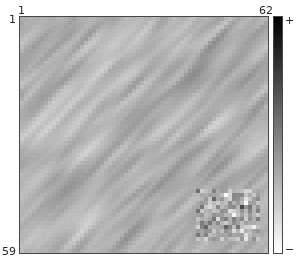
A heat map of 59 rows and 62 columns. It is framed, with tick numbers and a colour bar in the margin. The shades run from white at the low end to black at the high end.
The halves do not mirror each other. Streaks slant up to the right. A few values lie far out on both sides of the bulk. On average the colour sits 30% of the way up the scale. Values change most from cell to cell in the bottom right. In the bottom right lies a patch that is rougher than the rest.
